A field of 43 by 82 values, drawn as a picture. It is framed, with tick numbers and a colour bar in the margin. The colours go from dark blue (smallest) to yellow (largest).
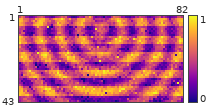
Slope: none. Rings: centred on the top middle. Ninth with the lowest average: bottom middle. Stripes: horizontal, repeating 5 times.
